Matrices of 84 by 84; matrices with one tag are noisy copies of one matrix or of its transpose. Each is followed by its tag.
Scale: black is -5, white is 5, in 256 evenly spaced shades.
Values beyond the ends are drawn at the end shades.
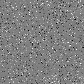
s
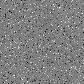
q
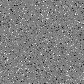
q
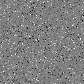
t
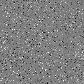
s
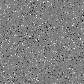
t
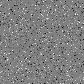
q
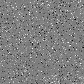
s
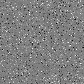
s
